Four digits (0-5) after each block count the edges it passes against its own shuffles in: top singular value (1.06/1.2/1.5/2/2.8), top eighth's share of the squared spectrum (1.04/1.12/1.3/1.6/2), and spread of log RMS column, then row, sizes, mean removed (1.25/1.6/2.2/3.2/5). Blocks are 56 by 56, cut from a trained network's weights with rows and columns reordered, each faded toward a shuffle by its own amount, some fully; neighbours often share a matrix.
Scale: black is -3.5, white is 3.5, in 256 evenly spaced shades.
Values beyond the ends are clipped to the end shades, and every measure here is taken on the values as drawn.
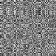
4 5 3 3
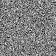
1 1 0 0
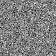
0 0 0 0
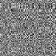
4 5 3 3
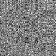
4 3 1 1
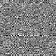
4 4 0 2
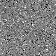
1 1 0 0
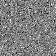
2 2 0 0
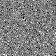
2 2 0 0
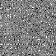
3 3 0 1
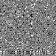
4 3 1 2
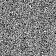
0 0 0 0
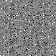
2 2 0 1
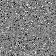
0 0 0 0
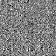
3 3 1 1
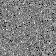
1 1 0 0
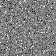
0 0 0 0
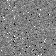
1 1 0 0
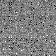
3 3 1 0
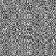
4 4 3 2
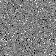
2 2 0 0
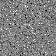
1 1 0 0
